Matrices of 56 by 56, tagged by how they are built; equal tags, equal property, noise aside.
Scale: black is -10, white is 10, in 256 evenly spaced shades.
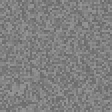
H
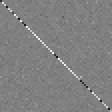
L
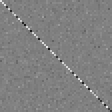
L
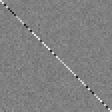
L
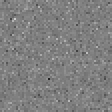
H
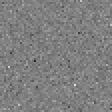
H
